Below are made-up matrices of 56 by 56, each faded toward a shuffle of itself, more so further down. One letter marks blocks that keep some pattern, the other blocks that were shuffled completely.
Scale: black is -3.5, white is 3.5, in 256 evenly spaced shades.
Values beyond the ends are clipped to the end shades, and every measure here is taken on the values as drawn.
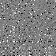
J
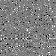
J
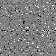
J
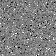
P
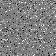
J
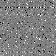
J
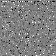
J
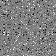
J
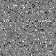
J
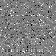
J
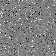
P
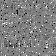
J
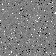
P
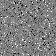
P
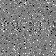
J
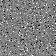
P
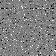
J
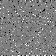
J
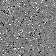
P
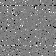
J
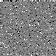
J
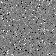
P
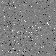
P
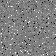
P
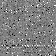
J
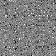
J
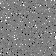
P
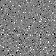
J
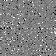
J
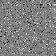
J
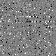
J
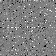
J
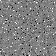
P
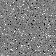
P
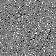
P
